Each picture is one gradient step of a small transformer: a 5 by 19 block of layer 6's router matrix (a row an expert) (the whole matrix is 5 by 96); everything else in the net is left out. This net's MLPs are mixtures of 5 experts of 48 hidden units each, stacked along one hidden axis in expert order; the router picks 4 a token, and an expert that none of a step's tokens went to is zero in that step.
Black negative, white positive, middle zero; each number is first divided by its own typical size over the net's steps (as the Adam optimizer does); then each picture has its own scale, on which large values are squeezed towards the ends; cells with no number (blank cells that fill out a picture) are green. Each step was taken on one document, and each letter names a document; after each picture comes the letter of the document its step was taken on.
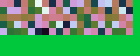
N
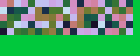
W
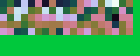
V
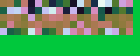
V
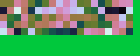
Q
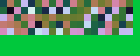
N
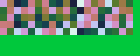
W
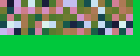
W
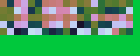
Q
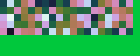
N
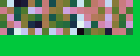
W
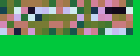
Q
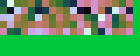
Q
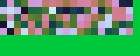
N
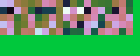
Q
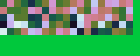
W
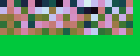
V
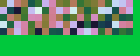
V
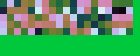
Q
